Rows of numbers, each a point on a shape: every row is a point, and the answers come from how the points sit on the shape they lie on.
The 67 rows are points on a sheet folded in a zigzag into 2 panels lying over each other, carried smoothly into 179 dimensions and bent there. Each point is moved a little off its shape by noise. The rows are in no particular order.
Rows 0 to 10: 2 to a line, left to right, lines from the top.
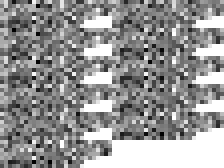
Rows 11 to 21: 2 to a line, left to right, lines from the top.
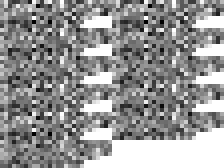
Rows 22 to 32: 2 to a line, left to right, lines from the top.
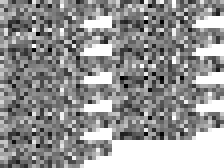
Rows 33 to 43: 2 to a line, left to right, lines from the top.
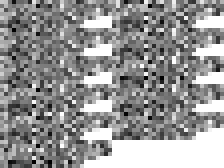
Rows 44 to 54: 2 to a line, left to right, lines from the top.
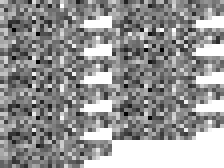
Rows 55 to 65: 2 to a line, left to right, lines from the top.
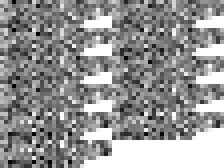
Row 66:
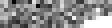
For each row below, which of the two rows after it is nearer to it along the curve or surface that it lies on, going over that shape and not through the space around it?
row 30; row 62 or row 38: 38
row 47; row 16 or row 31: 31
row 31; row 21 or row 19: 19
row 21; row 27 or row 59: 59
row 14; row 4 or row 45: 45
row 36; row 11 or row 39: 11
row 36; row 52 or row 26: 26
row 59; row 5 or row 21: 21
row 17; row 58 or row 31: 58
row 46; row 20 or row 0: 0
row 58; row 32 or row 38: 38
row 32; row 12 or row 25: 12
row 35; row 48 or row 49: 48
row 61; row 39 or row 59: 39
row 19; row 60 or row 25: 25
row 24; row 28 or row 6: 6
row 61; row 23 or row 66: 66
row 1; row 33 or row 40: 40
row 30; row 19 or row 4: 19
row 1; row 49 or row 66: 49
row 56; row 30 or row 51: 30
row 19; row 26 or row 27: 27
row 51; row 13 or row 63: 63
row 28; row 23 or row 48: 48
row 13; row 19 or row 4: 19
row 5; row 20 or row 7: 7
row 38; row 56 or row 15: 15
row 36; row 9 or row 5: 9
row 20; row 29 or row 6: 6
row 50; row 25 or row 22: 25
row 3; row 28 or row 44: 44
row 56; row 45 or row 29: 45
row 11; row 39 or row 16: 39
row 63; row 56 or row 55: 56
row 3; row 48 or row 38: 38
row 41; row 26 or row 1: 1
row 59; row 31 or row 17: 17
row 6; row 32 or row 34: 34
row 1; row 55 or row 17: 17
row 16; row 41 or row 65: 65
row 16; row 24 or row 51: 51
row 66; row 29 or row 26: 29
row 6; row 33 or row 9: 9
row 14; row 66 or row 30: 30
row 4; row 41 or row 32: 32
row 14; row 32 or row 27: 27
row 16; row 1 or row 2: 2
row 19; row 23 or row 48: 23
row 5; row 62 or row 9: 62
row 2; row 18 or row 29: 29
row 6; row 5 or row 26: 26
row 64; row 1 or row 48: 1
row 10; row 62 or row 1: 1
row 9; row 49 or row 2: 49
